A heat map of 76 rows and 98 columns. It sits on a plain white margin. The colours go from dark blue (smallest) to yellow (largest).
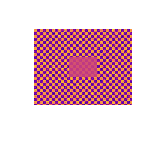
An odd patch, calmer than its surroundings, sits in the centre. A checkerboard runs through the table. There is no seam. The centre is the smoothest part. There is no overall slope.
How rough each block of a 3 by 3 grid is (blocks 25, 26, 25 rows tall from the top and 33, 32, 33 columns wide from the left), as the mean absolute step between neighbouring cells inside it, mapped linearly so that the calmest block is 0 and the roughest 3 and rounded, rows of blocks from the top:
3 3 3 | 3 0 3 | 3 3 3
